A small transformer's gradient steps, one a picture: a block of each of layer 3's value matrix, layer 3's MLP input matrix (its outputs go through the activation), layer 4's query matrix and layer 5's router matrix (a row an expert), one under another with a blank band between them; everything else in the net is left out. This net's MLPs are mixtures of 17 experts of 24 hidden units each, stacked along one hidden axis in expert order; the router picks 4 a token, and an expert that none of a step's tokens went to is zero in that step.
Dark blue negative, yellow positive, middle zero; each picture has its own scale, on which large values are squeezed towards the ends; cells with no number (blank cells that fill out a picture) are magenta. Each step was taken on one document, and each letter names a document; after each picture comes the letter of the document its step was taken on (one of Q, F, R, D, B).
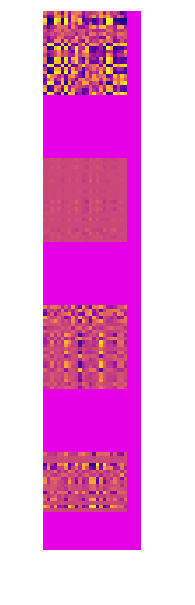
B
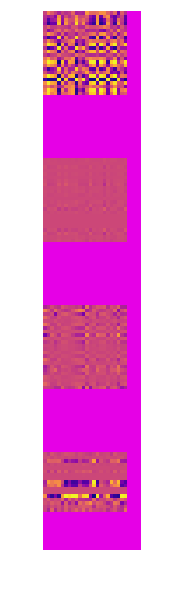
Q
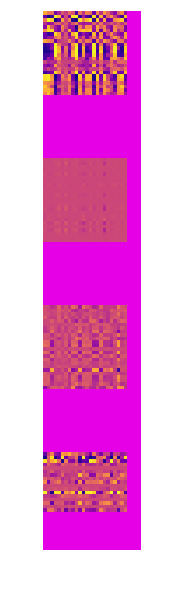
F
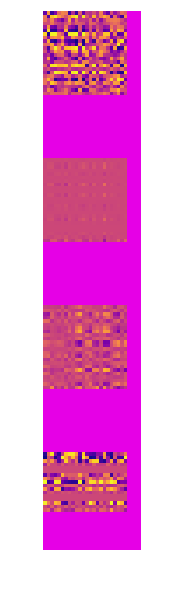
F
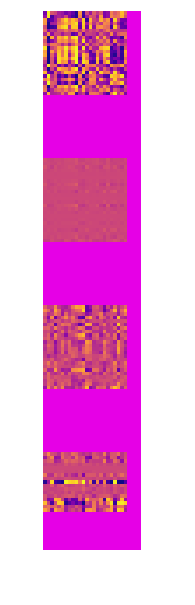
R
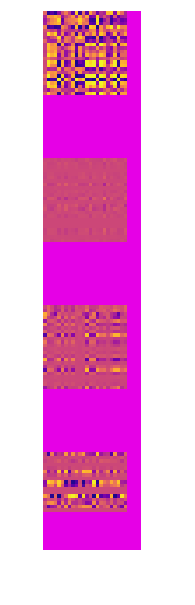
Q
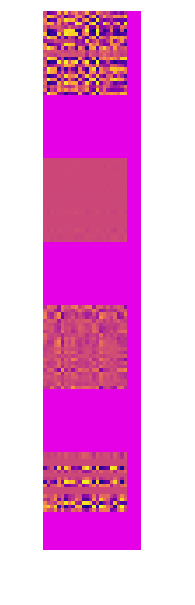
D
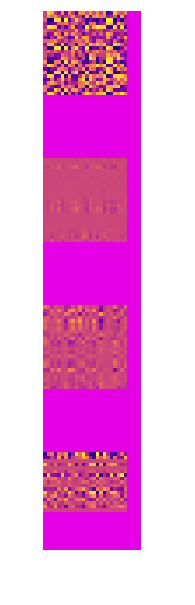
B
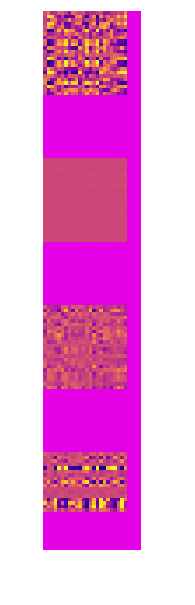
D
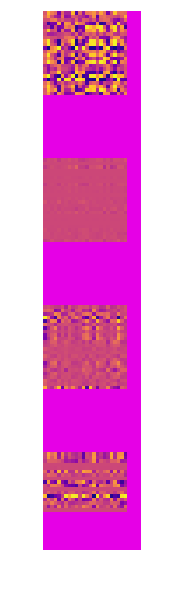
Q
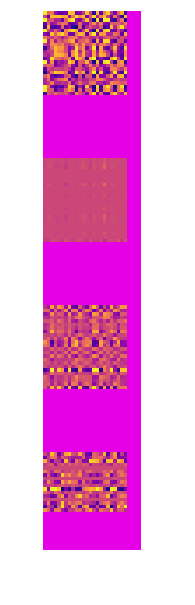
F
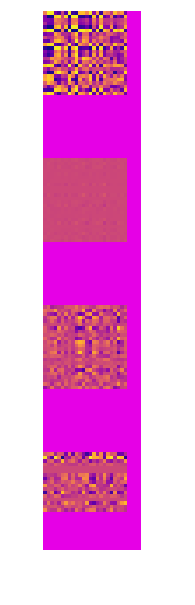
F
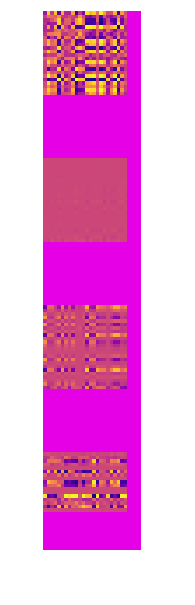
Q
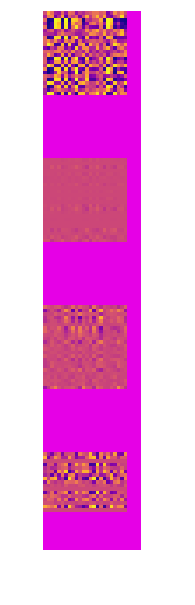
B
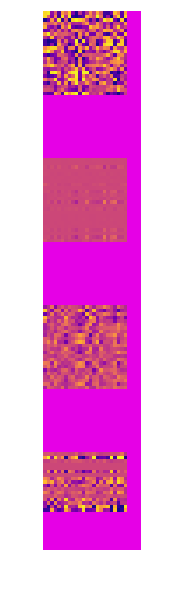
R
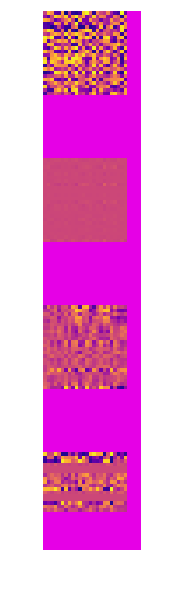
F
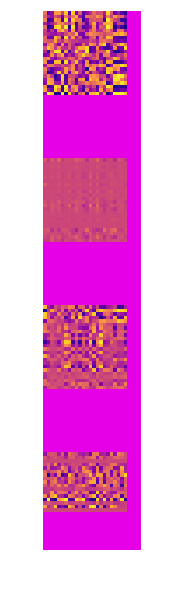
B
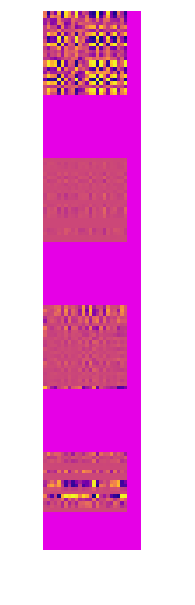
Q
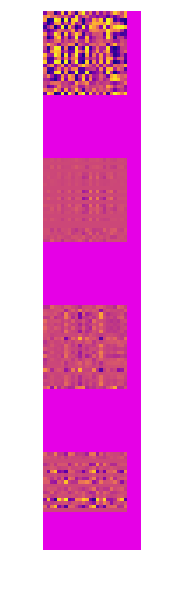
B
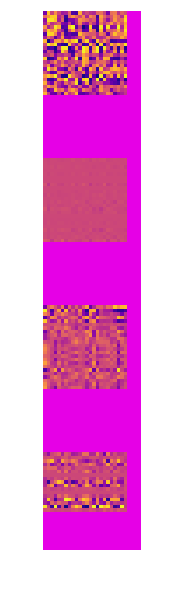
D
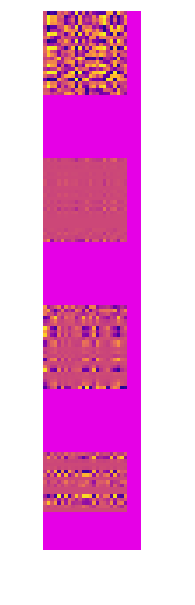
Q
